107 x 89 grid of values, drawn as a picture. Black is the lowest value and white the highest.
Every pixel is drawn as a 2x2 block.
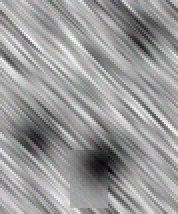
Odd patch: calmer, in the bottom middle. Dips: three. Ninth with the lowest average: bottom middle. Slope: none.
